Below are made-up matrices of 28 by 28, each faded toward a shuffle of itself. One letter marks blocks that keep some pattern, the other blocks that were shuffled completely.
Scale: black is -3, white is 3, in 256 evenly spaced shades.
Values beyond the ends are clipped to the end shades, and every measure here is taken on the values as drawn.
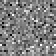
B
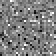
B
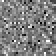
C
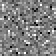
B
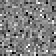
B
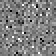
C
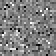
B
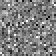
C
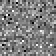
B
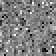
C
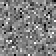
B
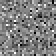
B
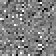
C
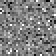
B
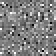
C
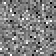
B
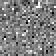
C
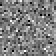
B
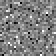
B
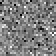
B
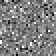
B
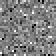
C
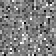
B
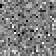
B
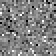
B
